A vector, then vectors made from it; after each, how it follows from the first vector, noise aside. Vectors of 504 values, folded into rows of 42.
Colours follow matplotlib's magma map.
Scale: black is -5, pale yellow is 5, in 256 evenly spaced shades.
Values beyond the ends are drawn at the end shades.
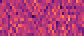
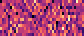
scaled up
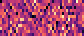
scaled up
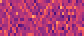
negated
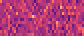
negated
